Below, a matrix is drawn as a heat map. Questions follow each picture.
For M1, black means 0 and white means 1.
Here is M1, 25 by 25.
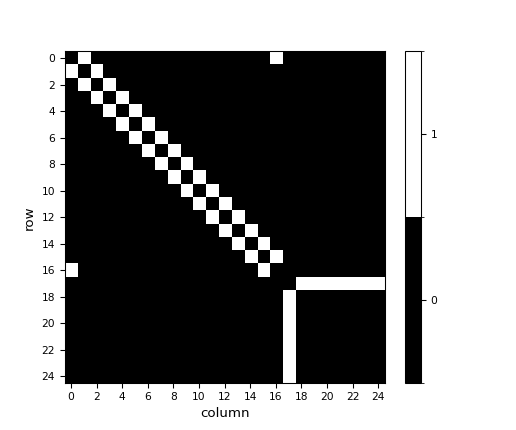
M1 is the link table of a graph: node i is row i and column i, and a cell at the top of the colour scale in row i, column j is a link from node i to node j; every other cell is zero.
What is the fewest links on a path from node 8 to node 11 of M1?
3
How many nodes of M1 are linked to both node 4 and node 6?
1
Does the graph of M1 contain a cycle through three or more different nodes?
yes
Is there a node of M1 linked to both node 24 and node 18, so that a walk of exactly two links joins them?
yes
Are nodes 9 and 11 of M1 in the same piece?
yes
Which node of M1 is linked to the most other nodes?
node 17
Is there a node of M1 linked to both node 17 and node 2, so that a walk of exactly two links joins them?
no
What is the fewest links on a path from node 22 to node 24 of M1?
2
